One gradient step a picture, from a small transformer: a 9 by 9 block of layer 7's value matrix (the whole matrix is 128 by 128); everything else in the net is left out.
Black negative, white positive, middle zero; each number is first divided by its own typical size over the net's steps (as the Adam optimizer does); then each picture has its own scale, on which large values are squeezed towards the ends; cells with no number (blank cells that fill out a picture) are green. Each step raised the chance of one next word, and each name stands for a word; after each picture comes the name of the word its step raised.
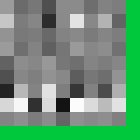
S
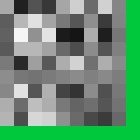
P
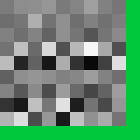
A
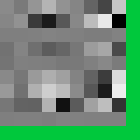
S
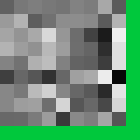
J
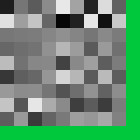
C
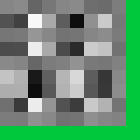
S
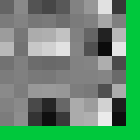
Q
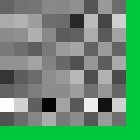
A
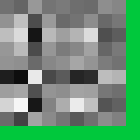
J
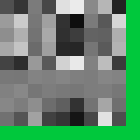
Q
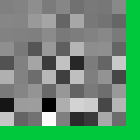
A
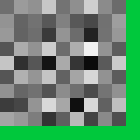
A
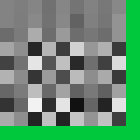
A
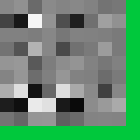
S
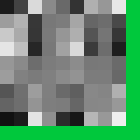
Q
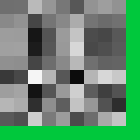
J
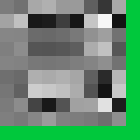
S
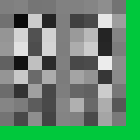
Q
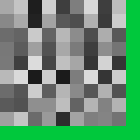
J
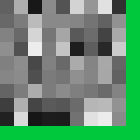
Q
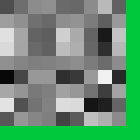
J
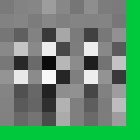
J
